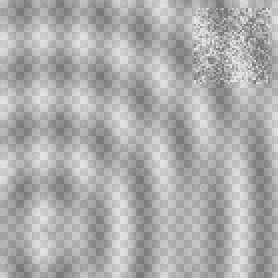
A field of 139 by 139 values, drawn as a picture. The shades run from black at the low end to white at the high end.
Average level on the scale: 70%. Stripes: upright, repeating 7 times. Roughest part: top right. Rings: centred on the bottom left. Odd patch: rougher, in the top right.
